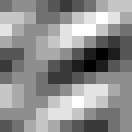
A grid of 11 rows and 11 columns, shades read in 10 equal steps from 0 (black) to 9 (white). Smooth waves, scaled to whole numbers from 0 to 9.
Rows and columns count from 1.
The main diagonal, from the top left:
4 7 5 6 6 2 3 8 7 4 5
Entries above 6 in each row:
2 6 5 3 0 0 0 4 6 4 1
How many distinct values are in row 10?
4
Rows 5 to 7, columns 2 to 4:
3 5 6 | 4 5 5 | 5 5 4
